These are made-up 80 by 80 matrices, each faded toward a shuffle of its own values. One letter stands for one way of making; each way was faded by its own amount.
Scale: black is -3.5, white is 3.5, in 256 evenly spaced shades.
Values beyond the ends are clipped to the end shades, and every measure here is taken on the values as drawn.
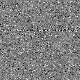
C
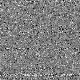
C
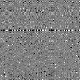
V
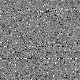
C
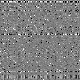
V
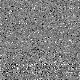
C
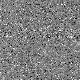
C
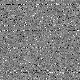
C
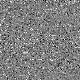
C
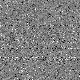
C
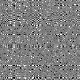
V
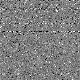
C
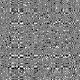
V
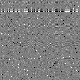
V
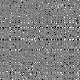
V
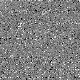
C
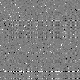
V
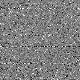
C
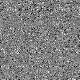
C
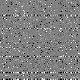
V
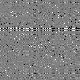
V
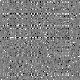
V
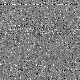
C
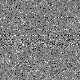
C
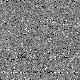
C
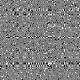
V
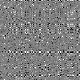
V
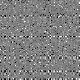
V
